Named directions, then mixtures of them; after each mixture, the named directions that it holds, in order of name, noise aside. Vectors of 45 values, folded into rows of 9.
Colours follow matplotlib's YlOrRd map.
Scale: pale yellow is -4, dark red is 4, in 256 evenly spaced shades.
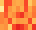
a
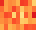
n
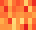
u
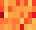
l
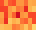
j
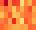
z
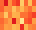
l, z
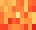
j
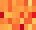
a, l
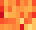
l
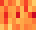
a, j, n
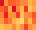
j, n, u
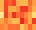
j, l, n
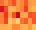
j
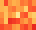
j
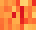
n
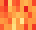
u, z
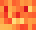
a, j, u
